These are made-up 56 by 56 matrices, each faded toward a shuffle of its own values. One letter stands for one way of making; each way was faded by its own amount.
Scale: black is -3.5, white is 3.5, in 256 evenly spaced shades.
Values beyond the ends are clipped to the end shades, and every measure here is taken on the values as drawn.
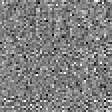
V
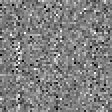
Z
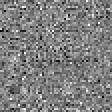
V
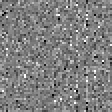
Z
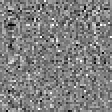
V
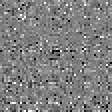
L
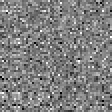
V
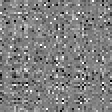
L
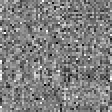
V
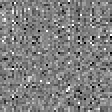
L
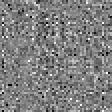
V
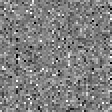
Z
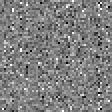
Z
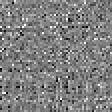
L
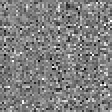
V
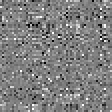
L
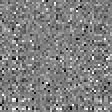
L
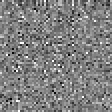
V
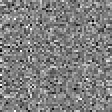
V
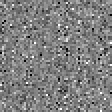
Z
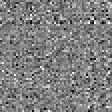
V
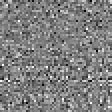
V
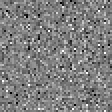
Z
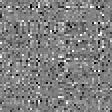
L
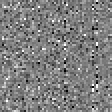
Z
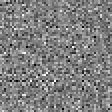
V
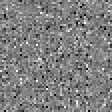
Z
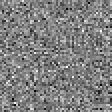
V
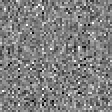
V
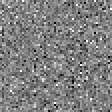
Z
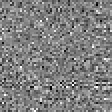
V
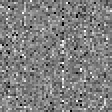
Z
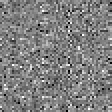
V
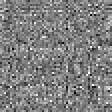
V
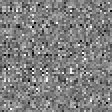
V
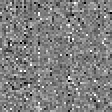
Z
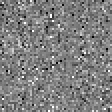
Z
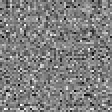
V
